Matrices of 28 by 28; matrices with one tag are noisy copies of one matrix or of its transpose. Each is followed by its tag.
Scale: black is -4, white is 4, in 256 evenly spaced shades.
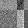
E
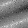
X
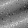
X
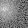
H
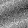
X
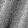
X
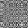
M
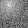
H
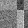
E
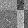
E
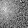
H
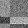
E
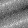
X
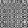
M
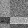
E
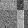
E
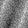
X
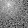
H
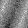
X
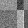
E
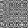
M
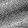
X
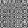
M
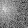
H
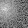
H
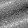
X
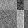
E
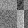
E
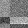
E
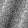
X
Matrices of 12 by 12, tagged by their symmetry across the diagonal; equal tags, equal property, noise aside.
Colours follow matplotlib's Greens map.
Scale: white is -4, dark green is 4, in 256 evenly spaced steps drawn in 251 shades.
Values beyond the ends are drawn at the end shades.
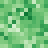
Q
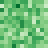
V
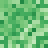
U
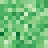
V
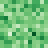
V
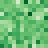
V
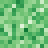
V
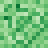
U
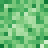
U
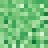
Q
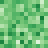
V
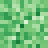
Q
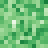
V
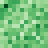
U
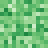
Q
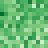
V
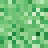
Q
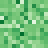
Q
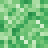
U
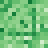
U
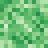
U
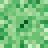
U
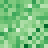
U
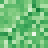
U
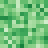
Q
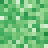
V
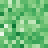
V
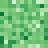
Q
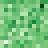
Q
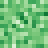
Q
